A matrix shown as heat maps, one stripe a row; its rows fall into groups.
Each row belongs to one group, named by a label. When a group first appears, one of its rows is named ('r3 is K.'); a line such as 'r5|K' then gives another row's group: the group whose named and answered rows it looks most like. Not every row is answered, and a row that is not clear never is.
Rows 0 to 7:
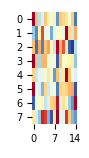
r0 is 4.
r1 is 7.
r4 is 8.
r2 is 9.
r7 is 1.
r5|4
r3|4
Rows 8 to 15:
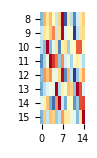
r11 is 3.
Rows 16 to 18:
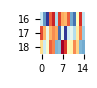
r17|4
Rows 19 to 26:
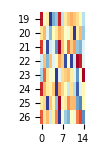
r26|4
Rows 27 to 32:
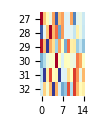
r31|7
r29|4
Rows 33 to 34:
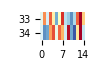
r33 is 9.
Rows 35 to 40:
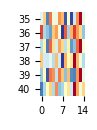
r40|7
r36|8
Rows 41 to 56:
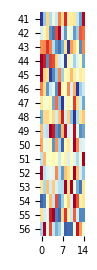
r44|4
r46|4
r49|1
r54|7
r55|1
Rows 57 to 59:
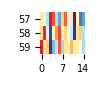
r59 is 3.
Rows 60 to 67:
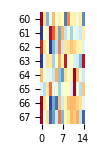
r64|8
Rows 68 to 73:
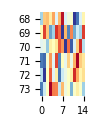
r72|7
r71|7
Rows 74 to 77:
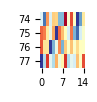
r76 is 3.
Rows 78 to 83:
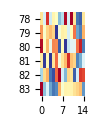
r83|3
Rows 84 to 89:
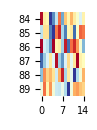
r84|3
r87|7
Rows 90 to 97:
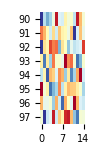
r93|9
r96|8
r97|9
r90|7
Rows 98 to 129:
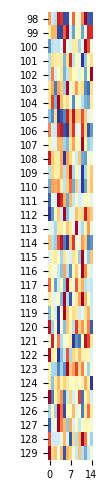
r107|1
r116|8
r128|8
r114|1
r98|1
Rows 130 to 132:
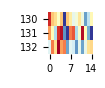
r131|1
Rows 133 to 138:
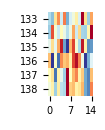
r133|7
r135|1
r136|9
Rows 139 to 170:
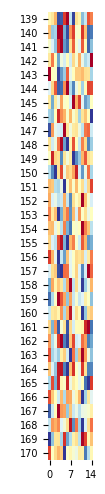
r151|3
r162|1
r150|9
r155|1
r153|3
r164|1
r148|1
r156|3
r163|8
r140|1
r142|3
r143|3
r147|7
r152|8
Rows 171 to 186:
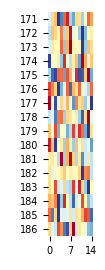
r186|1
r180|4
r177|4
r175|9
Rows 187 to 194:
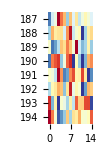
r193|4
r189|9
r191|1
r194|3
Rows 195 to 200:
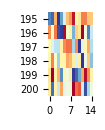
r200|9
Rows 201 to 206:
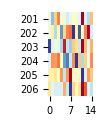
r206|8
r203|7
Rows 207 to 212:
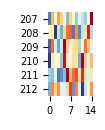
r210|7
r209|7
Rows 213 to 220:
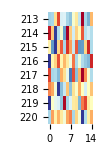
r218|3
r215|9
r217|8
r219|7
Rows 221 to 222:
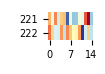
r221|4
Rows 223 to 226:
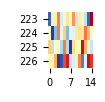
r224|7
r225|8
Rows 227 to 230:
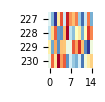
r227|9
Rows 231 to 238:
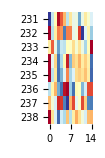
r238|3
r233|3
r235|3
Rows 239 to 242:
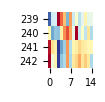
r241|3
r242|3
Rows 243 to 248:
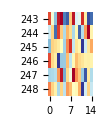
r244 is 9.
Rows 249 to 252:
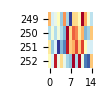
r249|8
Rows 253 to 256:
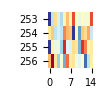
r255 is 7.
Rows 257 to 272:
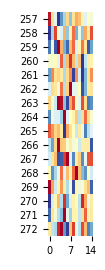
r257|3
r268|9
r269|4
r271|7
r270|7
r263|1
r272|1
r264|7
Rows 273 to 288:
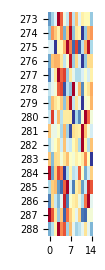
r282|7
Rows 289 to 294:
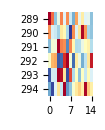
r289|4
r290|8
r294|7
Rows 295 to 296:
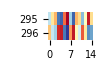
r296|1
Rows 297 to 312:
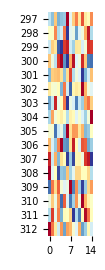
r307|4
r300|1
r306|1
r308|3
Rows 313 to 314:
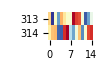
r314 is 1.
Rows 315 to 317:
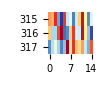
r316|1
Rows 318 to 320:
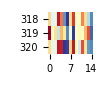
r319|4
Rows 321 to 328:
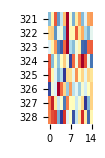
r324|8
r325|3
